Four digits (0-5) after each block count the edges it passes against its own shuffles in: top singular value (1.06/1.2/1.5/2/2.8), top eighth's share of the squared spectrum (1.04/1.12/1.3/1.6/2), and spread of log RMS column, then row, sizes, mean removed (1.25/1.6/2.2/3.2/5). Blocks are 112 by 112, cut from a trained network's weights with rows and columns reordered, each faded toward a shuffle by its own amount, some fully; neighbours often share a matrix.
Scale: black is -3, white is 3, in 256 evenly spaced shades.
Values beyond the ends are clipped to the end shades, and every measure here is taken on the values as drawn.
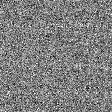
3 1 0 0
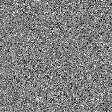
3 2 1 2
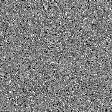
2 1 0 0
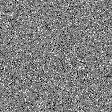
2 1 0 0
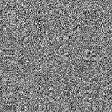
4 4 1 2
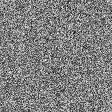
1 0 0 0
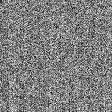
3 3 0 0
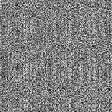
4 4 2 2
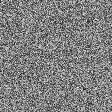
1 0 0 0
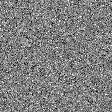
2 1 0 0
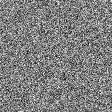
1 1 0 0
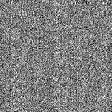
3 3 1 1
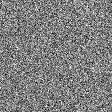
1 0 0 0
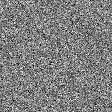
2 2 0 0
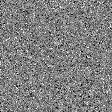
1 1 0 0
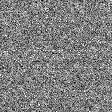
3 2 0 0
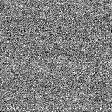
3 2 0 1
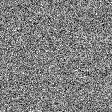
2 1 0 0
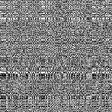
5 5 2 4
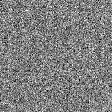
3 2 0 1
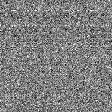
3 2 0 1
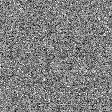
2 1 0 0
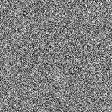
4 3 0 1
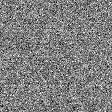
2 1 0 0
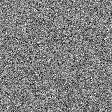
0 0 0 0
